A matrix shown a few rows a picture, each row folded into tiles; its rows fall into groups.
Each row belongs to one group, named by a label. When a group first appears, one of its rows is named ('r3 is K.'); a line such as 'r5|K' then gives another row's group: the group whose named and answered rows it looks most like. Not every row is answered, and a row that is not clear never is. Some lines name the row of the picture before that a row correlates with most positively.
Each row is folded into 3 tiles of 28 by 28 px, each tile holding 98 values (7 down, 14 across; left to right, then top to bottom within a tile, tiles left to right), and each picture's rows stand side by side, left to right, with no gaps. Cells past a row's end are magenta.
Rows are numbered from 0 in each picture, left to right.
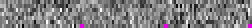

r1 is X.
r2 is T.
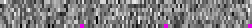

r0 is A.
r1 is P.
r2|T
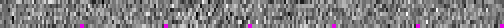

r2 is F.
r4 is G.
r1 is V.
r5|X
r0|P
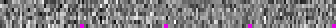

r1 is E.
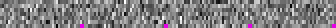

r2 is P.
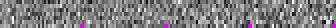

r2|X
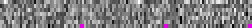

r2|P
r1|A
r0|A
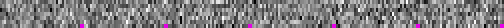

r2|P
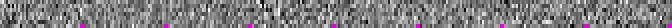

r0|T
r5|V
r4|E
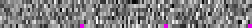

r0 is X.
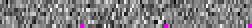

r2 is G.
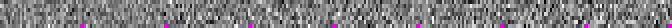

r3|X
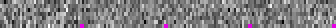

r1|F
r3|E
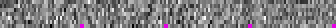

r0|E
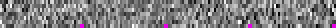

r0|T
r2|F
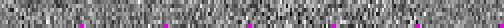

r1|A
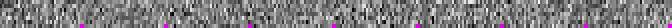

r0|E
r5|P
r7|E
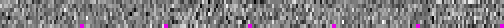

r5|P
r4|X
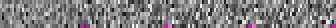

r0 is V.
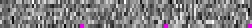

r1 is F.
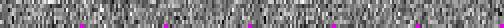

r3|P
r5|V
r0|P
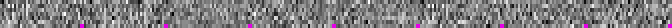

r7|F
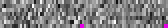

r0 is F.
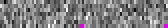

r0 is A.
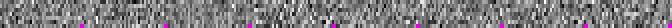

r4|F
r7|A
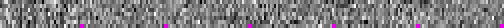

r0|A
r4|E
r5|E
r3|T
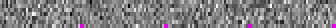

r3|E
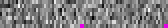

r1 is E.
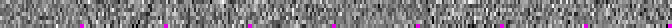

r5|P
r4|V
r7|V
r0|X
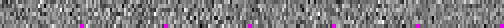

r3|G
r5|P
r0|G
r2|X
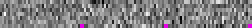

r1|V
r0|V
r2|P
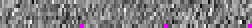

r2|F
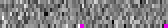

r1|X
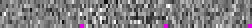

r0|V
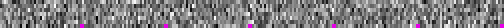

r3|T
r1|P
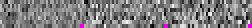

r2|F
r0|T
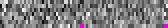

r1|V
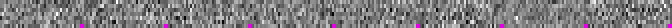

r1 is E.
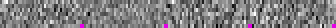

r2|A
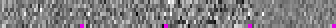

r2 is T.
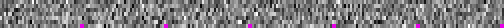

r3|V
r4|T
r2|F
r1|F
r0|E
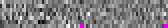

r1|V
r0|T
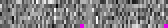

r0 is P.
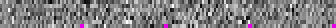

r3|G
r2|F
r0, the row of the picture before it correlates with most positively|1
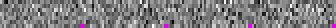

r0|G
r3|G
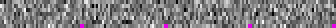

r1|T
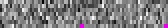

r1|E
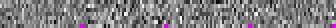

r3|V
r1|F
